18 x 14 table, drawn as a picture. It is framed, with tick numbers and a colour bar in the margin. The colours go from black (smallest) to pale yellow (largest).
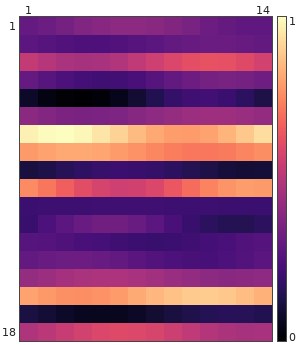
Streaks run across, left to right. No overall slope runs across the table. The ninth with the highest average is the middle left. Overall the values sit about 40% of the way up the scale. The ninth with the lowest average is the top left.
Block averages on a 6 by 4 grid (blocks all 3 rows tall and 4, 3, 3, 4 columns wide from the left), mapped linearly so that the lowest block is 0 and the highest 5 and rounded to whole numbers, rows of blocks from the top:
2 2 2 2 | 0 0 1 1 | 5 5 4 4 | 2 2 2 2 | 1 1 1 1 | 3 3 3 3
